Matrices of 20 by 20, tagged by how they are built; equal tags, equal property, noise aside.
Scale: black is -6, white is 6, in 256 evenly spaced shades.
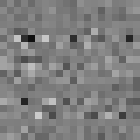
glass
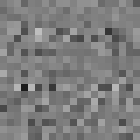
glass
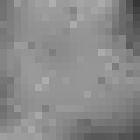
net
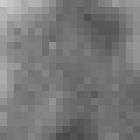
net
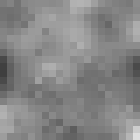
net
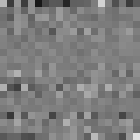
glass
